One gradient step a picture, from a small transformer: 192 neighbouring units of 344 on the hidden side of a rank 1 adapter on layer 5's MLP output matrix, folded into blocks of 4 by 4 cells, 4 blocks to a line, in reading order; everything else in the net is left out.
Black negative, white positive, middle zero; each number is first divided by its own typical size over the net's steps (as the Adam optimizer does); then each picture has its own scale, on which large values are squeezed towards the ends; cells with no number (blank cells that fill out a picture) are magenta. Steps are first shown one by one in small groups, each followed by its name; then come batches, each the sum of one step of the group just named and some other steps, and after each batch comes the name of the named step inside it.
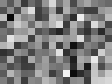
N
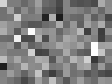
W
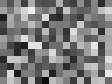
W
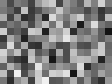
N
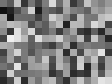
N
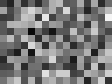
N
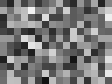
N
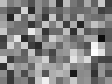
W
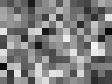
W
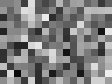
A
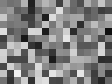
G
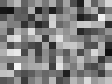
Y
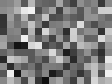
A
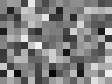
A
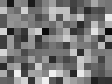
G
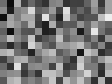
Y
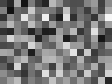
Y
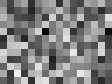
G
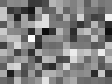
G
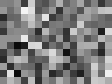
A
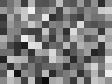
A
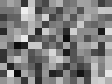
A
